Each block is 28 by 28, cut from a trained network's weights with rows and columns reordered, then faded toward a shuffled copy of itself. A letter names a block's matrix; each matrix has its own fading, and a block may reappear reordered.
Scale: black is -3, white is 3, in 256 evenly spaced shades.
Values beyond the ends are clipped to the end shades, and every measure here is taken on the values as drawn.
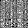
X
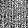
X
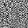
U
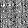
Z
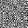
U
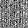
X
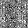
Z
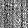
X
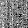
Z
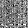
Z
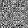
U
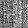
X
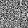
U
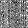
Z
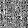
Z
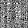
Z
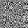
U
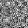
U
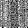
X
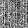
X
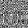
U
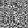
U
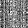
X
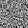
U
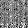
Z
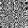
U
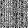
X
